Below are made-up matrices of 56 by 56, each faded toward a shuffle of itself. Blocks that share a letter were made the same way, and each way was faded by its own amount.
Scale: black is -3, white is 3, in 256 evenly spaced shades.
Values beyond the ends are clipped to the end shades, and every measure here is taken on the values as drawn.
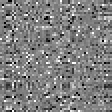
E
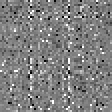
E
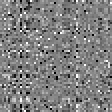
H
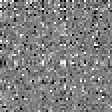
E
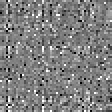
E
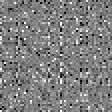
E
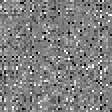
E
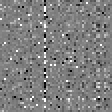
H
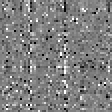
E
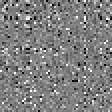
E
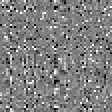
E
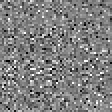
E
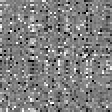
E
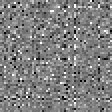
E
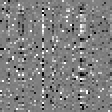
H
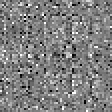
E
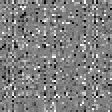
H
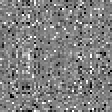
E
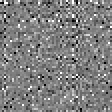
E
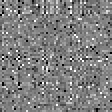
E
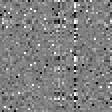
H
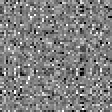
E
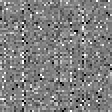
E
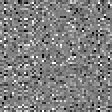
E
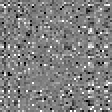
E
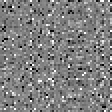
E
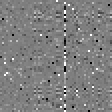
H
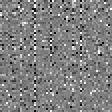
H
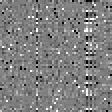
H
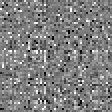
E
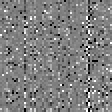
H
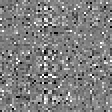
E
